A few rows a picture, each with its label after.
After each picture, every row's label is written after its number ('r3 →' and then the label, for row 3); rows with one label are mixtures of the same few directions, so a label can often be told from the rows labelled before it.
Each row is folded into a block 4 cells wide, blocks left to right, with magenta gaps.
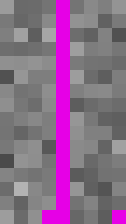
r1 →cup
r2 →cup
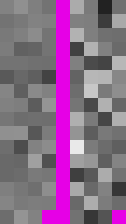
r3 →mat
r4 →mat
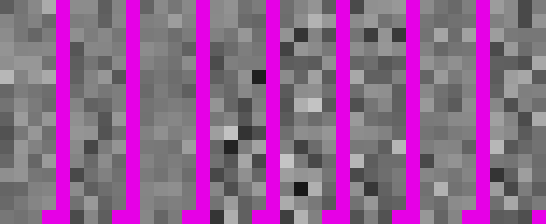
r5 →mat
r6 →mat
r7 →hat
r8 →mat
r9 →cup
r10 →cup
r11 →cup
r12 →mat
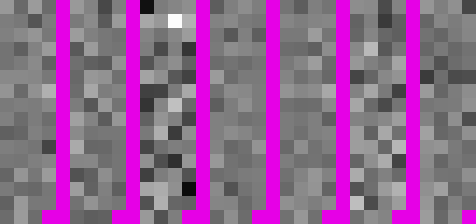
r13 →hat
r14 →mat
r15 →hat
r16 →cup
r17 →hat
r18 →hat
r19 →mat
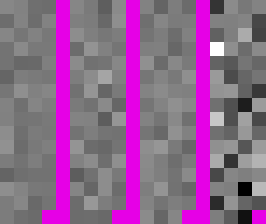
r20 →mat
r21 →mat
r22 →mat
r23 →cup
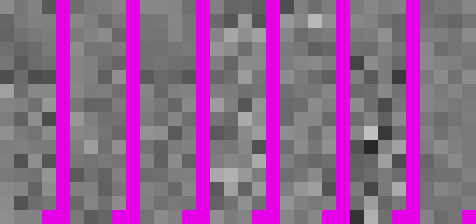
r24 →mat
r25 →cup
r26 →mat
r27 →cup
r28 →hat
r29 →mat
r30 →cup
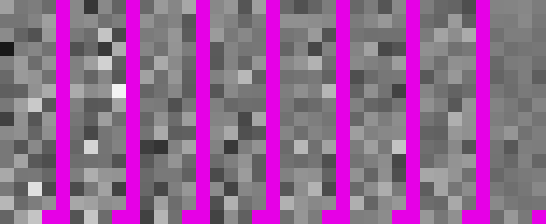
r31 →cup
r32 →hat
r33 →mat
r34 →mat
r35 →hat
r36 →hat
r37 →cup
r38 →mat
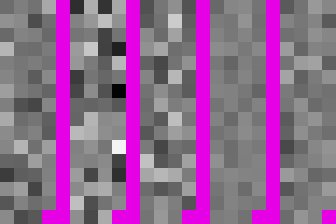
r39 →cup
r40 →hat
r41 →cup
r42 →cup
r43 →mat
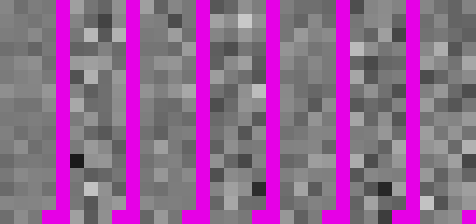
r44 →hat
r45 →cup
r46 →hat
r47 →hat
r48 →cup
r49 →cup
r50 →hat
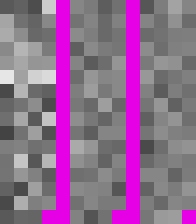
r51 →mat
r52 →mat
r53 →mat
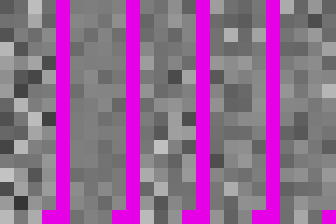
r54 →mat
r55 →cup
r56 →mat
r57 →cup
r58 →hat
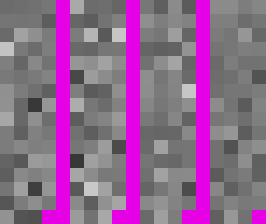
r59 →cup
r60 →cup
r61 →hat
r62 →mat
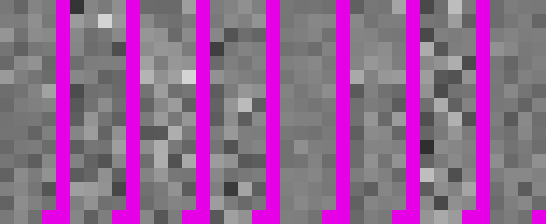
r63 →hat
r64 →hat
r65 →mat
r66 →cup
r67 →hat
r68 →mat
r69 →mat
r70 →cup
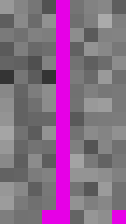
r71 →mat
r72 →cup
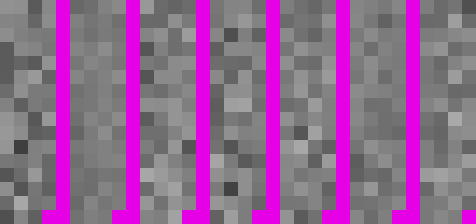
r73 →mat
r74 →mat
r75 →cup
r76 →cup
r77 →mat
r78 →cup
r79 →cup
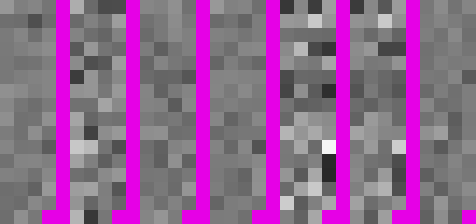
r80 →hat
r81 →mat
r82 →mat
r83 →hat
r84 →hat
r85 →hat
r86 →mat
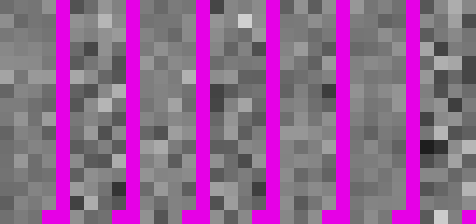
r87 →mat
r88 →hat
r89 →mat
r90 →hat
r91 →hat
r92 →hat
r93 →mat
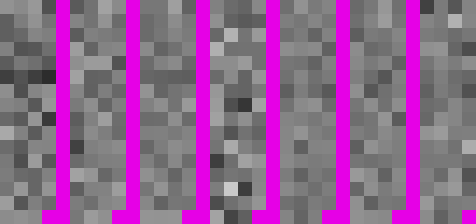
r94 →mat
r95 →mat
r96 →mat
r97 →cup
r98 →hat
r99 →mat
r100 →hat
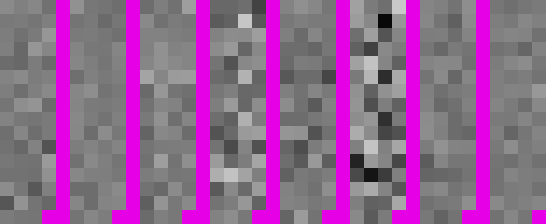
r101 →hat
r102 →hat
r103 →mat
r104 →cup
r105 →mat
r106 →cup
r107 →cup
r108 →hat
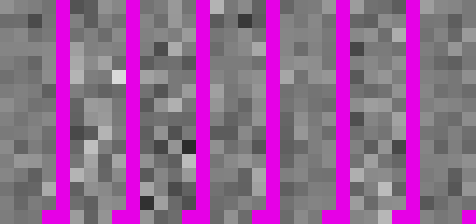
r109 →hat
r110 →mat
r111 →hat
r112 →hat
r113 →mat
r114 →cup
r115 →hat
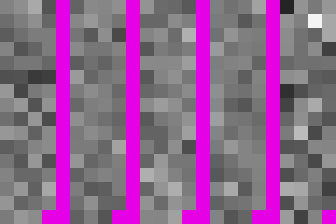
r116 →mat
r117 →cup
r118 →cup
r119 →cup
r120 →hat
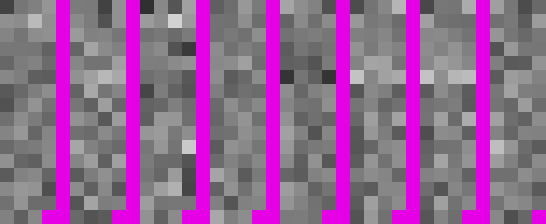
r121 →hat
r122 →mat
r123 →hat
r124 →mat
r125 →mat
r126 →mat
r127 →mat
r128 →mat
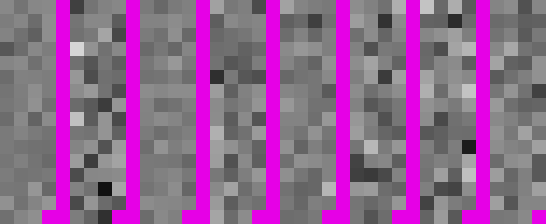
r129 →cup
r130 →cup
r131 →hat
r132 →mat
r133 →hat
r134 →cup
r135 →hat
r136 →hat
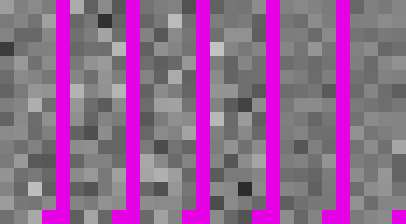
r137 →cup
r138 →hat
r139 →cup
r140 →cup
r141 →hat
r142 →hat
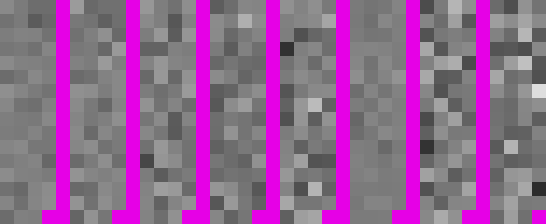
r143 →hat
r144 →hat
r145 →cup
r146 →hat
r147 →cup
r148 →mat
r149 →mat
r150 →hat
